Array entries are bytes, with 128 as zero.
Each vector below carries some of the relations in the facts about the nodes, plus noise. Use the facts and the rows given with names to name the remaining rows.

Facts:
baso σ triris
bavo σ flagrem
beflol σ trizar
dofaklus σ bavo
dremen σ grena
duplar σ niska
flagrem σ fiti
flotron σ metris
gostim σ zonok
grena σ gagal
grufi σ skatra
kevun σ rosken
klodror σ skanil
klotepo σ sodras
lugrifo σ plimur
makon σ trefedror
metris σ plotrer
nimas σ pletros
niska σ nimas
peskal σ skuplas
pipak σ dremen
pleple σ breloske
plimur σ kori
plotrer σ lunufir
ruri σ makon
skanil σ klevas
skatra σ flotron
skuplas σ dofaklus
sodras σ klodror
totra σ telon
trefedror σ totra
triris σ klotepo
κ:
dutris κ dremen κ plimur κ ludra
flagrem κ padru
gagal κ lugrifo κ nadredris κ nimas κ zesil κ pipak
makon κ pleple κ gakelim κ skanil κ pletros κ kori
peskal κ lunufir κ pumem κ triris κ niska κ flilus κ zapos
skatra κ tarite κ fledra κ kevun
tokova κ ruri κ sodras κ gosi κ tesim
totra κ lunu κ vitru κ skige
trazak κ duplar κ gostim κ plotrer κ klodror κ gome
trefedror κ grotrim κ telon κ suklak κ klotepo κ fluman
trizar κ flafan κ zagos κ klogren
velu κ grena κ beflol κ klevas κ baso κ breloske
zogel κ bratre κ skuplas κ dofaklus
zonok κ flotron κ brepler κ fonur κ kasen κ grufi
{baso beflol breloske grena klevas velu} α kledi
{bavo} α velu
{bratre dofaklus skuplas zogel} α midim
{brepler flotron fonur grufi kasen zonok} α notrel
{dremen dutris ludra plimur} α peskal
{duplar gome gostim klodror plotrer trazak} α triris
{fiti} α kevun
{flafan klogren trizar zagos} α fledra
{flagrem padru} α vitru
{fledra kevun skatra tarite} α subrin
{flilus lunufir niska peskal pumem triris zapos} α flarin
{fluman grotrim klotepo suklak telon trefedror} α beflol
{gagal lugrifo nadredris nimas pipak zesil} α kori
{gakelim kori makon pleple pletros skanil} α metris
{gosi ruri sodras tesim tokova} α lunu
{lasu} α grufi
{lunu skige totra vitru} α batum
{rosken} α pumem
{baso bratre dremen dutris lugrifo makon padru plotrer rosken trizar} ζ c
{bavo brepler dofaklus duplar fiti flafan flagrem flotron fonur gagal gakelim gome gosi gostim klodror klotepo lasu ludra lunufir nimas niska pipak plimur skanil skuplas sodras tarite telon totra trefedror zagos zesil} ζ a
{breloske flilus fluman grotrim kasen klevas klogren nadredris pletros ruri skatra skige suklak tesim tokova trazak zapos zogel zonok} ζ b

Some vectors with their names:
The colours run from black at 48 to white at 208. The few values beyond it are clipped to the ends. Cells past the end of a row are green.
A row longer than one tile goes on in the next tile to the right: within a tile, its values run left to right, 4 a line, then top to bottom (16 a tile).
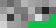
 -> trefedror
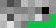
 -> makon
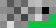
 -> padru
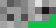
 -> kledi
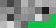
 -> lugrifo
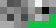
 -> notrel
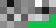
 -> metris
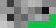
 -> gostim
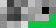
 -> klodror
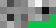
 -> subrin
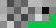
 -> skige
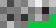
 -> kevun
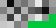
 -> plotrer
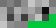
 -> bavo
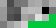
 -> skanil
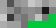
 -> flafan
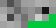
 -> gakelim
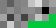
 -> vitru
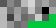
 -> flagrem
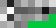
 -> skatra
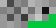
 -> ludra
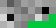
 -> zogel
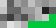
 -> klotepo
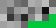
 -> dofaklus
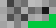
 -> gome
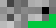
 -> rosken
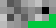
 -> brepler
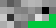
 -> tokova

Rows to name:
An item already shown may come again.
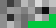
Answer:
pleple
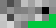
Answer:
makon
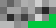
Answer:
beflol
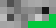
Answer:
gakelim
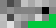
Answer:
makon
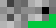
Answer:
rosken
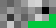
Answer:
lunu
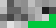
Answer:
klotepo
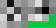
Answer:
lunufir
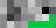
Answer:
sodras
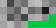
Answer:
gome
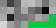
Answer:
duplar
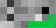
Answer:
dutris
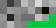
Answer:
pleple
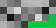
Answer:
peskal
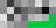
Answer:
flotron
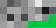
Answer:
kledi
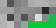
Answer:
suklak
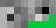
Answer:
totra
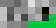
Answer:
fiti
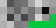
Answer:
kasen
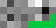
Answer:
fledra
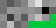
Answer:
batum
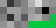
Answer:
flarin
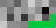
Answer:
bavo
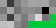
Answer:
dremen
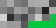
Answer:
skuplas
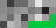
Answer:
kori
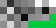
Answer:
grufi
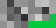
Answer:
pipak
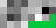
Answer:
klevas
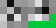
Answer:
lunufir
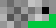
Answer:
gosi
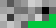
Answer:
trizar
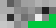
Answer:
grotrim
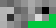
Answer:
totra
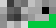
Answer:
klodror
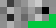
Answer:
pumem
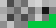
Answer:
klogren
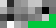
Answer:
triris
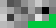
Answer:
zonok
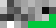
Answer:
baso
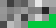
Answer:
kori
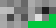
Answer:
telon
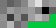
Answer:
batum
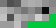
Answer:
gagal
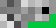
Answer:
ruri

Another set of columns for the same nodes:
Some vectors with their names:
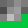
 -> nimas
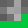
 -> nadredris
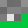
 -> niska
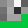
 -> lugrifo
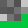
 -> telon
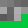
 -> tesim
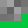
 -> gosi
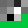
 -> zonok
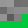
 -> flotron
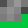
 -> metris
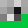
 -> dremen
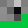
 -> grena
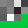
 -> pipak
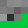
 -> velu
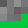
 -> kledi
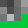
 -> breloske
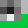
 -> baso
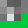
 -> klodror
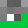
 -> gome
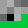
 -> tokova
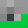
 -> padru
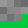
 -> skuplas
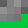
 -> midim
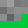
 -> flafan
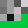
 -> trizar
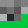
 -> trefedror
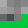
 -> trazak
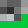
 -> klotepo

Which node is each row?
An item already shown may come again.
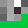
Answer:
lugrifo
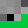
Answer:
skatra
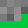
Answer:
vitru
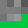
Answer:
kevun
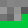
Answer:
vitru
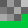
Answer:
fiti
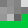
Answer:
rosken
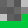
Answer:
telon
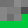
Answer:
fledra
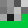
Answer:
trizar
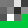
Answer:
pipak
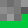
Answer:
pumem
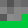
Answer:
kasen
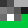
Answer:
kori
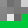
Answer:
plotrer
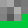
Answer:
sodras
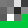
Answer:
pipak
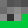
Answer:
beflol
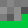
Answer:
vitru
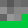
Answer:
kasen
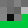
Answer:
grotrim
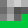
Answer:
gagal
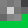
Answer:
skanil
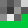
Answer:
triris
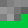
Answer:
flarin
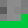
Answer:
gakelim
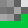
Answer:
lunufir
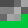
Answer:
pletros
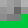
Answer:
dutris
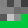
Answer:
grufi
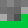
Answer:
bavo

